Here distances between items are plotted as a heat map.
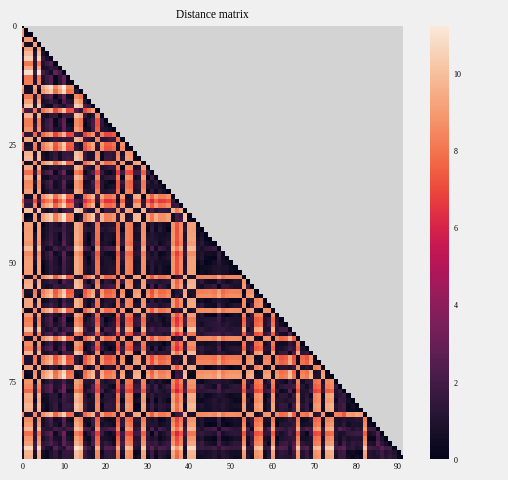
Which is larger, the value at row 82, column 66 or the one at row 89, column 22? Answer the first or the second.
the second
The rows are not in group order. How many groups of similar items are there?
2
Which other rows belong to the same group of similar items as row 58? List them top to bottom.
0, 3, 5, 6, 7, 8, 9, 10, 11, 12, 15, 16, 17, 19, 20, 21, 22, 24, 27, 28, 30, 31, 32, 33, 34, 35, 39, 42, 43, 44, 45, 46, 47, 48, 49, 50, 51, 52, 54, 55, 59, 61, 62, 63, 64, 65, 67, 68, 69, 72, 75, 76, 77, 78, 79, 80, 81, 83, 84, 85, 86, 87, 88, 89, 90, 91
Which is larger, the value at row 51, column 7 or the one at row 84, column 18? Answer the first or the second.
the second
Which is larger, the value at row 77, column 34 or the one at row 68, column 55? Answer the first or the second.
the second
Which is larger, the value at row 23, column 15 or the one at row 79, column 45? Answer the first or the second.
the first
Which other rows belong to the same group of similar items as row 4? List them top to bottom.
1, 2, 13, 14, 18, 23, 25, 26, 29, 36, 37, 38, 40, 41, 53, 56, 57, 60, 66, 70, 71, 73, 74, 82
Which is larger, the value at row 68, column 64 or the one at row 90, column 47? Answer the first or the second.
the first
